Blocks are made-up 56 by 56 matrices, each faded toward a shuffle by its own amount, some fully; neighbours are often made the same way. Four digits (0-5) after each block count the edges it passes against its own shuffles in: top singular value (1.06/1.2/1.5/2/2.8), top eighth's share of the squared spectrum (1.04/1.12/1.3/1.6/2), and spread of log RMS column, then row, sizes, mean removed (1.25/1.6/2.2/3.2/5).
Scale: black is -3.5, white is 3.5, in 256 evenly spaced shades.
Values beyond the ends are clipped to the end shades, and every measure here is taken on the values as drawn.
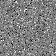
0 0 0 0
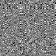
4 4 2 2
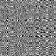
4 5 3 3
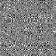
4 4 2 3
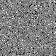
0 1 0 1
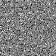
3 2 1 0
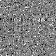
3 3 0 2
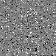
2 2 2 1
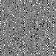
3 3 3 1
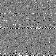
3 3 1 3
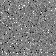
1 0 0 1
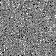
0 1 0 0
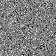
1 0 0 0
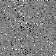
1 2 1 1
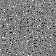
1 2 1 1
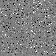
0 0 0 1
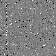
2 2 1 0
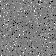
0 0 0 0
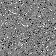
0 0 0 0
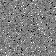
0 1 0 0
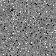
0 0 1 0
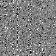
2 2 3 0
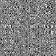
4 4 2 2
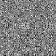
3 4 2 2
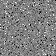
0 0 0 0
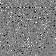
2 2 0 1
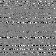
3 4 0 4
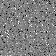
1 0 0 0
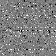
2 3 0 2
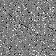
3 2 0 0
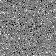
2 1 0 0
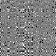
4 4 2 2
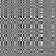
5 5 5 4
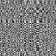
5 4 3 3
